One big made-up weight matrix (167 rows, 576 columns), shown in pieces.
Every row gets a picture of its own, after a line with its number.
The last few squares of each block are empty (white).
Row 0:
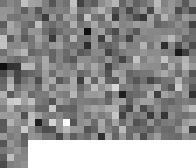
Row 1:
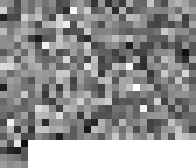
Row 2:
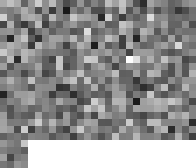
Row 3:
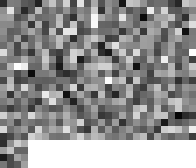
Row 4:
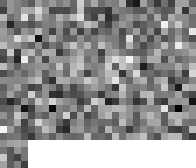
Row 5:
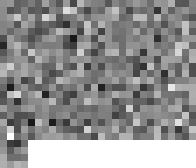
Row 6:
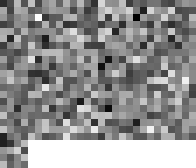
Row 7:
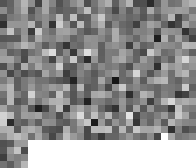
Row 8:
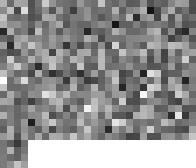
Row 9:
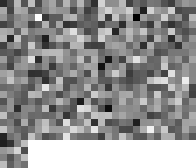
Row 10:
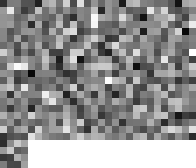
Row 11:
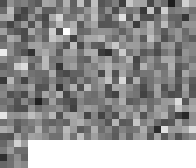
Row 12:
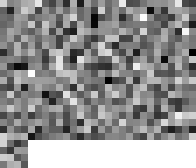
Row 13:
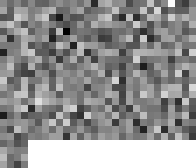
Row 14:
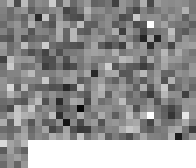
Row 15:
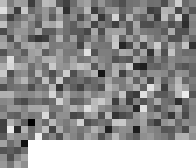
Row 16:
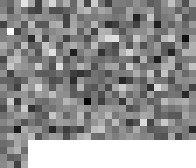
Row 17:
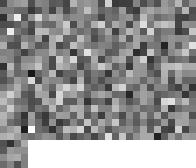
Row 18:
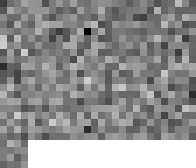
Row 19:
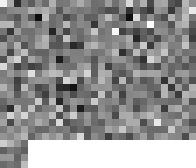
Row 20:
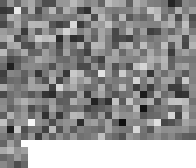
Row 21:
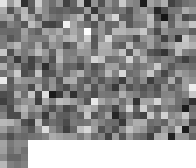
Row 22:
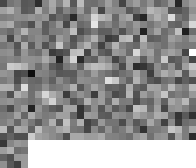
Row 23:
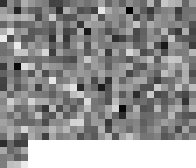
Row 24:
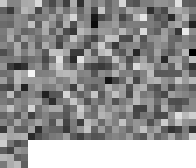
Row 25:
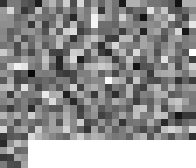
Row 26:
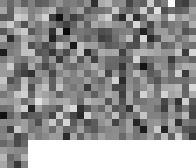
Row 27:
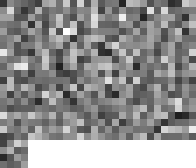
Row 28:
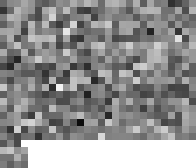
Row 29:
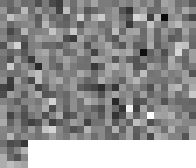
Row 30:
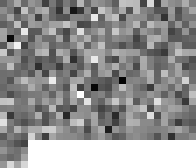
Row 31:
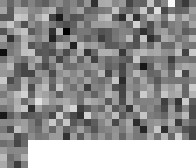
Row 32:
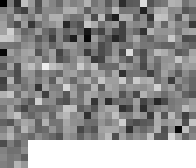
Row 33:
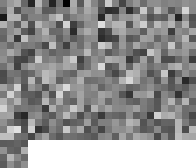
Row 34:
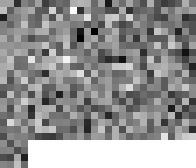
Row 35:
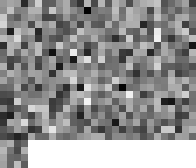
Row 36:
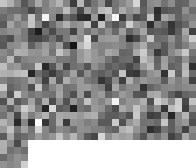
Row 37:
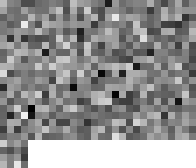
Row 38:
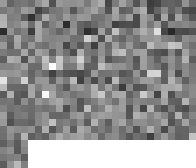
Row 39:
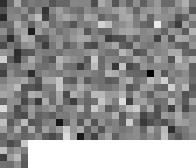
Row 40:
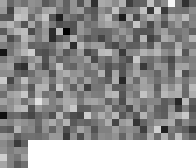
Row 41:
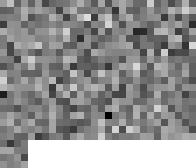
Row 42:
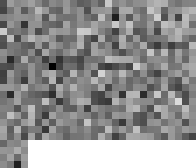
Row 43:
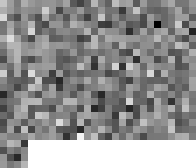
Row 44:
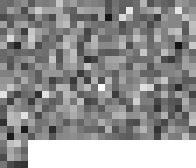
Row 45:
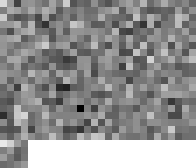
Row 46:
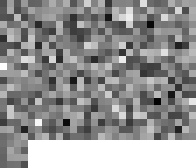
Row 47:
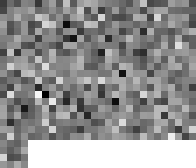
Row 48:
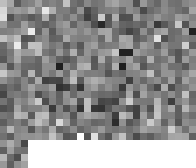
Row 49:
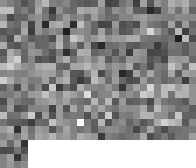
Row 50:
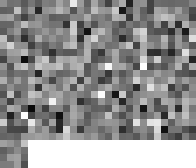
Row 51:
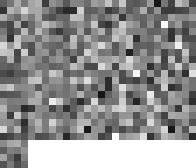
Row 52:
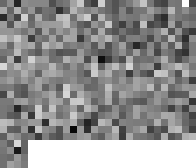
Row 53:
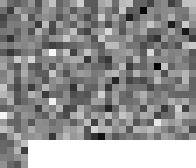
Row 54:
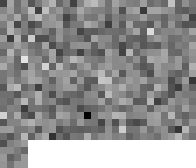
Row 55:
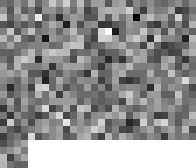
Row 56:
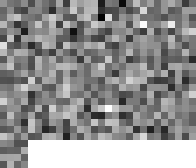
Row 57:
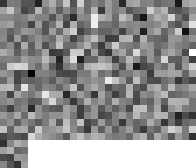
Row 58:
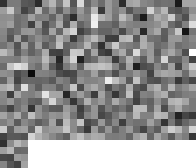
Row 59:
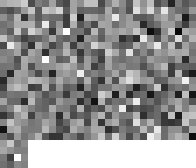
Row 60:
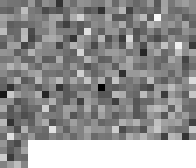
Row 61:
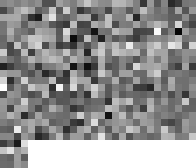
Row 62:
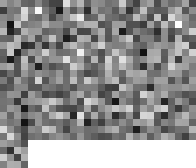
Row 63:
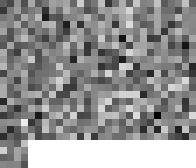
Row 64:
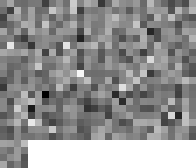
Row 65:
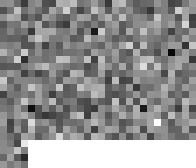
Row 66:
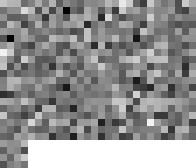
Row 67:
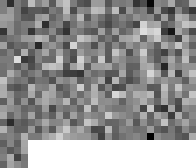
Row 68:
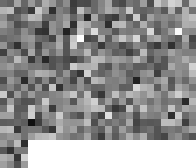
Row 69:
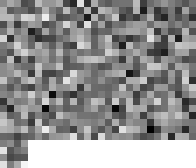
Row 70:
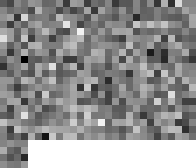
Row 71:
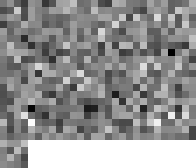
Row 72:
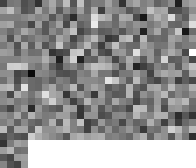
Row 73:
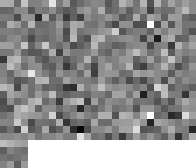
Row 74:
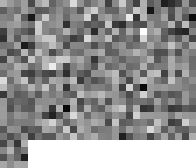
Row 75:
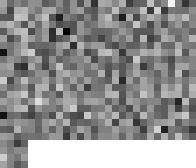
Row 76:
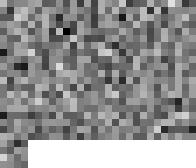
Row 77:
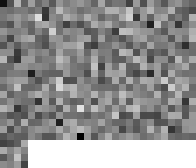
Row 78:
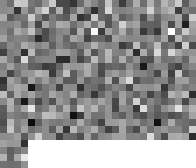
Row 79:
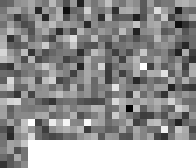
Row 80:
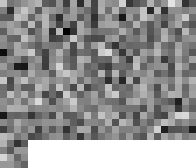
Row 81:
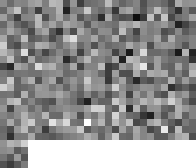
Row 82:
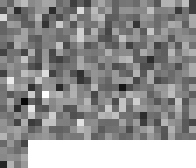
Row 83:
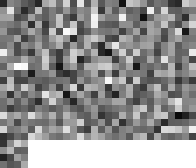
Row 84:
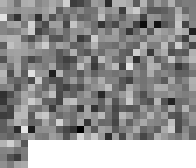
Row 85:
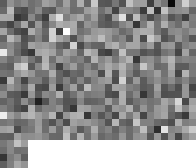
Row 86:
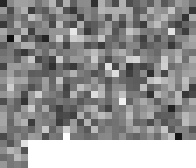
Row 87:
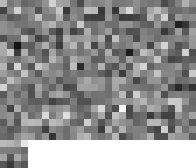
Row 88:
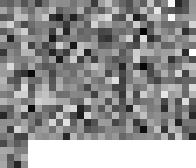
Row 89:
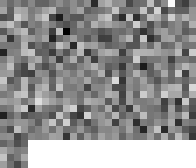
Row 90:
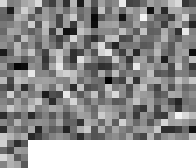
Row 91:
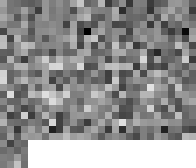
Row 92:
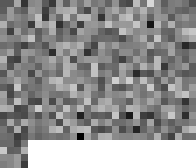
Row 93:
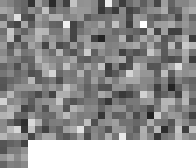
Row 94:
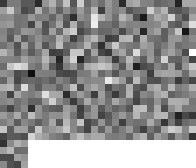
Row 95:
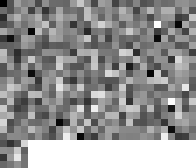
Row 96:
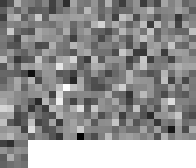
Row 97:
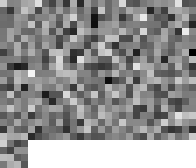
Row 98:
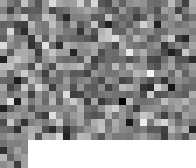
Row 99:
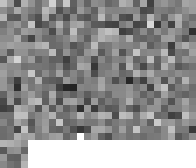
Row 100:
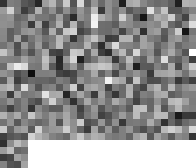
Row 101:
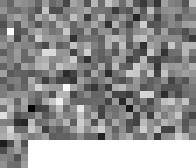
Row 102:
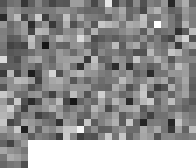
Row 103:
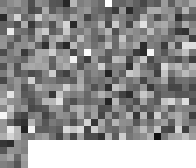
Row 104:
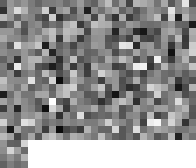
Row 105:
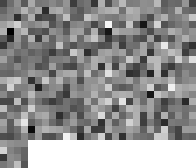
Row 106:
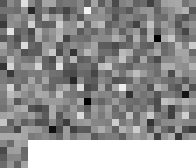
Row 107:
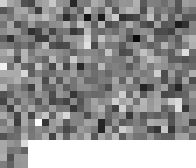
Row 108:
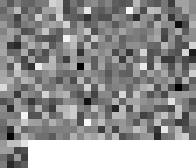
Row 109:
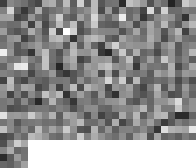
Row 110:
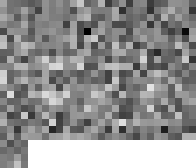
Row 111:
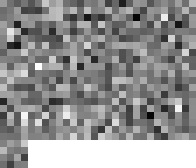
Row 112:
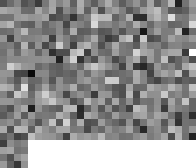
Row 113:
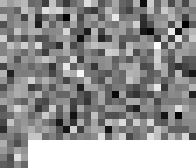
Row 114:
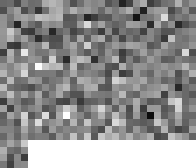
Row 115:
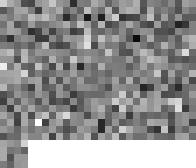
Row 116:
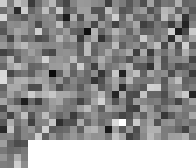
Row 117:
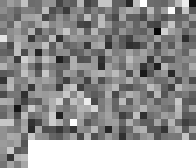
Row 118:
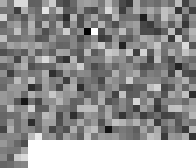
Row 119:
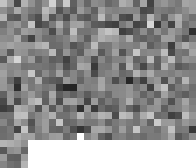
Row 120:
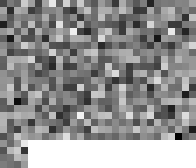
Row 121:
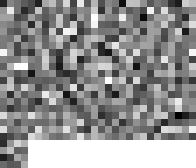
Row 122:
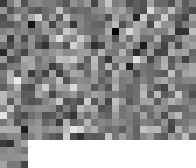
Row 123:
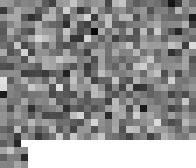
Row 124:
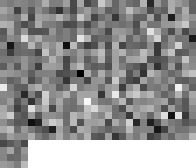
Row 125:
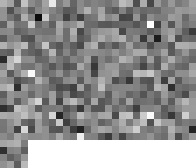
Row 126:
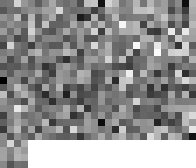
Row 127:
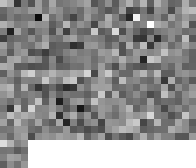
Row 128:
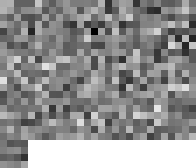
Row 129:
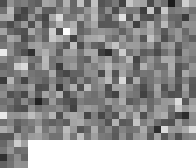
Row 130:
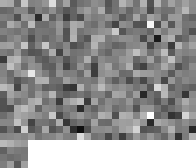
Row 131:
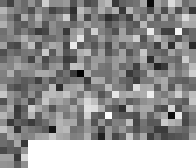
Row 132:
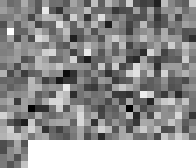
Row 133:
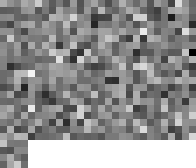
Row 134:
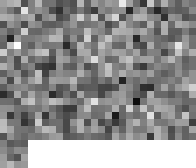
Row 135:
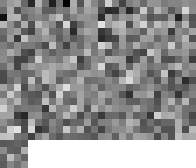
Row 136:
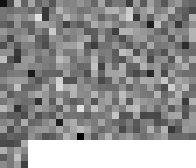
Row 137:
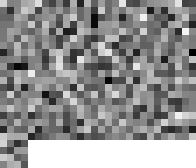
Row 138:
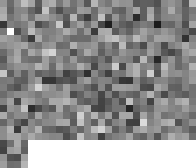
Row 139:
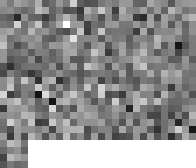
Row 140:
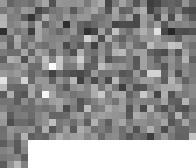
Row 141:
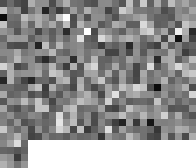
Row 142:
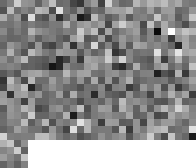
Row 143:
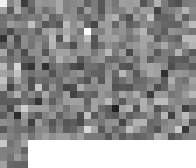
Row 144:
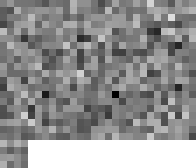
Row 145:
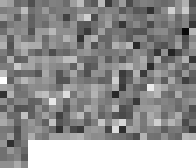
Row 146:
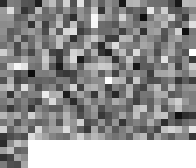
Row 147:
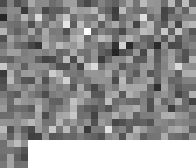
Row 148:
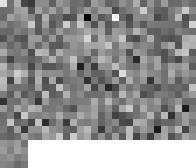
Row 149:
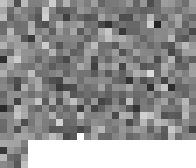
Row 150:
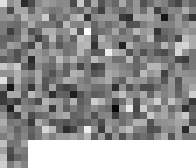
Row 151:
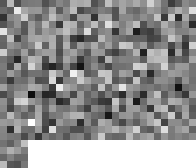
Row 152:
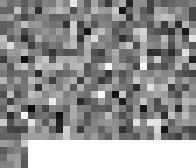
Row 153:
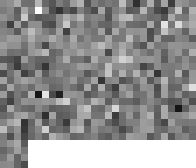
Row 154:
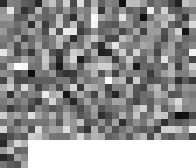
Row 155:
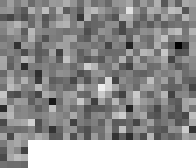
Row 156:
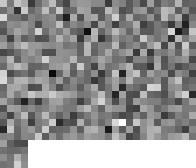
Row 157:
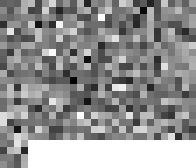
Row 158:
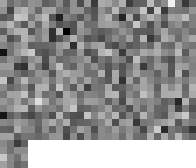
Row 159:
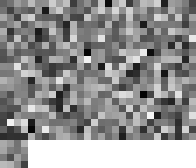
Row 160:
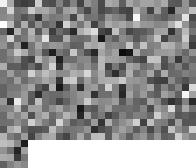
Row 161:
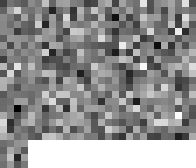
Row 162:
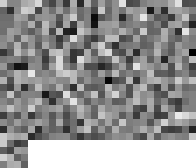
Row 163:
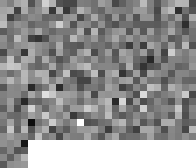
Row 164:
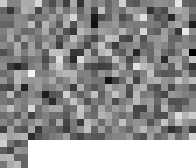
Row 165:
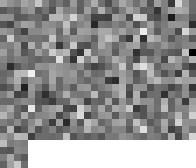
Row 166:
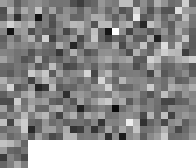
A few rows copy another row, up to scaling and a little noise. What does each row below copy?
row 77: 136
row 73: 130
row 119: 99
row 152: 50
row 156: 116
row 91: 110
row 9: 6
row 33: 135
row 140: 38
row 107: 115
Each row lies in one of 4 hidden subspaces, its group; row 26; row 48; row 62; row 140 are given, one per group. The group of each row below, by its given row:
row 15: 140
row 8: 140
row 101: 48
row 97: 26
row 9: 48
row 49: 140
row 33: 48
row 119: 48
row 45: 48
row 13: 26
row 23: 62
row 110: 140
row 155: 62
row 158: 26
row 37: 140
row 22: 26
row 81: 62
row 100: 26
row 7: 48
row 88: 26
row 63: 48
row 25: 26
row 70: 62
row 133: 26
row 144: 140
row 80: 26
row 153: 62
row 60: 62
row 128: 140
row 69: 62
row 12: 26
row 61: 140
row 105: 48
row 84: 48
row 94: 26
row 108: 62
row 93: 48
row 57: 26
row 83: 26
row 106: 48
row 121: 26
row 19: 48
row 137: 26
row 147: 140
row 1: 140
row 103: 48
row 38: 140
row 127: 48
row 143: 62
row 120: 48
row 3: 26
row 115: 62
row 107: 62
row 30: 62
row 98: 48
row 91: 140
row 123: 140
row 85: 26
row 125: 48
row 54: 62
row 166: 48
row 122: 48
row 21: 62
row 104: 140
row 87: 62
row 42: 140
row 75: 26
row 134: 62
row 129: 26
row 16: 48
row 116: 140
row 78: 140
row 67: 140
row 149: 48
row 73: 48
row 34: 140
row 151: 140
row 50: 140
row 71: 140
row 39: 48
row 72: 26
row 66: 62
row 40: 26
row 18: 62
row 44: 62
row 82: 140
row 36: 62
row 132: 48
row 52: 140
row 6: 48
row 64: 140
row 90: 26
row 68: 140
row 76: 26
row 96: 48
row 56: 48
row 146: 26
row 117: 140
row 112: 26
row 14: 48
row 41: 140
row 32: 62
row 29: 62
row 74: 140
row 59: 140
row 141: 140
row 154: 26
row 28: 140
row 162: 26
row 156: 140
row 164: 26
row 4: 62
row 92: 48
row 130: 48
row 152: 140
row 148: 62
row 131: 140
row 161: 140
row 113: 140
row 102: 48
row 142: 140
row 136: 48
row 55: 48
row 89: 26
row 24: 26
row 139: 62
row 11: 26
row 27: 26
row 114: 62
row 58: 26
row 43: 48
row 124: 140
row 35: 48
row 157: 48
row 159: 48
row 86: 48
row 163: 140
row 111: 62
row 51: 62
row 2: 62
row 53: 48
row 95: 48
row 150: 62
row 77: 48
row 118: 140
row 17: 48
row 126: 140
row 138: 48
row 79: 62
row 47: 62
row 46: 62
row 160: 48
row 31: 26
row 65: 140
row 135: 48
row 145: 140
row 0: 62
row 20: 140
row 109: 26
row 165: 26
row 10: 26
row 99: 48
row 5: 62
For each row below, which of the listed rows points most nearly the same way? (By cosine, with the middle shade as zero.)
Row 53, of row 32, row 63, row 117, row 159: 63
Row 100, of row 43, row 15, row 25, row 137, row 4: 25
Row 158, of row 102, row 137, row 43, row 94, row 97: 137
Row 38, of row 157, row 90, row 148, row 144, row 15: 15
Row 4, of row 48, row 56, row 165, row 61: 48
